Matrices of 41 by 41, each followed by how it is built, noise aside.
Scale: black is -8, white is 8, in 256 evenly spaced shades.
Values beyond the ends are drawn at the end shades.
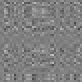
low rank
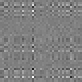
low rank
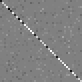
diagonal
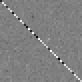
diagonal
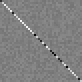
diagonal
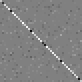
diagonal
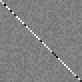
diagonal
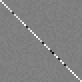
diagonal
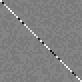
diagonal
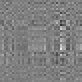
low rank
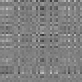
low rank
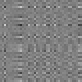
low rank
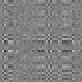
low rank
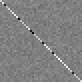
diagonal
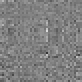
low rank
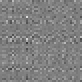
low rank
